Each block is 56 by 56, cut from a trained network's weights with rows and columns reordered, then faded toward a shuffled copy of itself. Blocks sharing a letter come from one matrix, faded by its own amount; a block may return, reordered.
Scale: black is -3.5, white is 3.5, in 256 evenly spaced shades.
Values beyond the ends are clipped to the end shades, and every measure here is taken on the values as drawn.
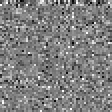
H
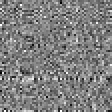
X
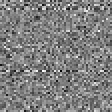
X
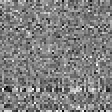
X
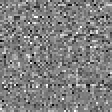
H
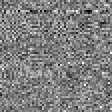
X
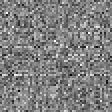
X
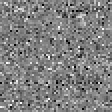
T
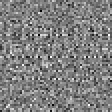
X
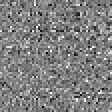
H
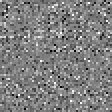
T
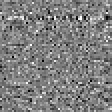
H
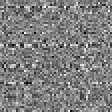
X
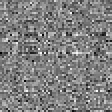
X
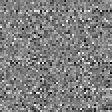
H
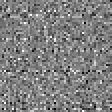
H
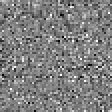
H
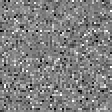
T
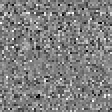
H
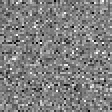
H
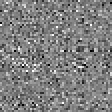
H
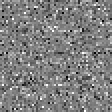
T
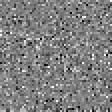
T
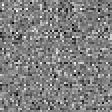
H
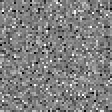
T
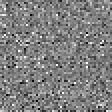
H
